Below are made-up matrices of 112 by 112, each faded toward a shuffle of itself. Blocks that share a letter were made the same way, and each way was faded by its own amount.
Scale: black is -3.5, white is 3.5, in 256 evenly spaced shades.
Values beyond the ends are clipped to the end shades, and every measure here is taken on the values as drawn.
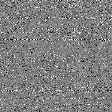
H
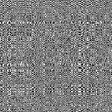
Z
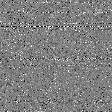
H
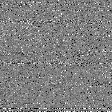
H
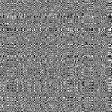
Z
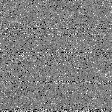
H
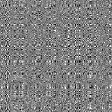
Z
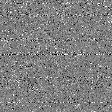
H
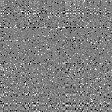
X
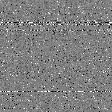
H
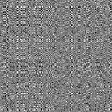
Z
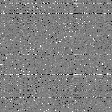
X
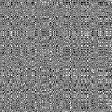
Z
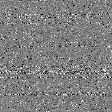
H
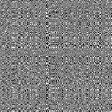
Z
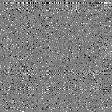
X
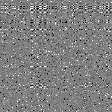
X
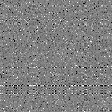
X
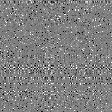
X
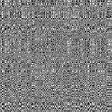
Z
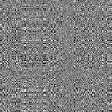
Z
